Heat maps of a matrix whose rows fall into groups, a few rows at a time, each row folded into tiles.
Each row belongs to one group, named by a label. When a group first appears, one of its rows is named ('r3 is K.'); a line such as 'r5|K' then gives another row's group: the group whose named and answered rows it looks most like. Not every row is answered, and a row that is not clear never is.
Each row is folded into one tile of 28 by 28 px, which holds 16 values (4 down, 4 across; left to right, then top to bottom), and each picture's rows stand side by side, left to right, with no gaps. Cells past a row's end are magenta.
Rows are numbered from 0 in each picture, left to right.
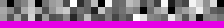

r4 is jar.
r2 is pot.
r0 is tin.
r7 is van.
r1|tin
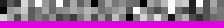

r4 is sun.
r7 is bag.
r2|bag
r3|tin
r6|van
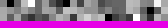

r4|jar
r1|bag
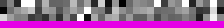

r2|jar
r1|bag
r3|van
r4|tin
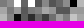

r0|pot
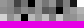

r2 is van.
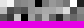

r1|tin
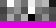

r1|van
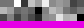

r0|pot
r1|bag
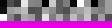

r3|tin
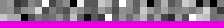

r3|jar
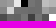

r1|jar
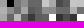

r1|jar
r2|jar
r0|tin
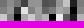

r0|sun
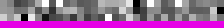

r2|bag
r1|pot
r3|jar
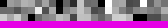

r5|bag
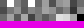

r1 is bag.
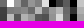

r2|sun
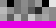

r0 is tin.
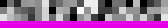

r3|sun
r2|sun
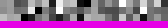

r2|van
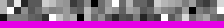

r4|bag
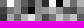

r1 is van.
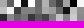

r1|bag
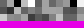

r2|sun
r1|bag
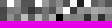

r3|bag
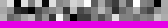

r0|sun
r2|pot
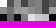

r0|bag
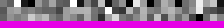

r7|van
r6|tin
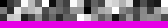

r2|jar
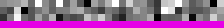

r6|van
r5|sun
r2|bag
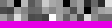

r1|jar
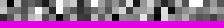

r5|sun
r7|bag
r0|van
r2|van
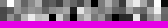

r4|jar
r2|sun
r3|tin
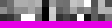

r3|bag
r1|sun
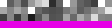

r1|van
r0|bag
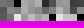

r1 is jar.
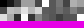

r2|jar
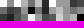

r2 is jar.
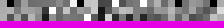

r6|tin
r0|tin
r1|sun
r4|bag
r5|bag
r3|sun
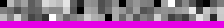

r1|jar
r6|bag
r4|tin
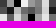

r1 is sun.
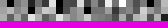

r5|tin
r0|tin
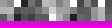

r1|jar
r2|pot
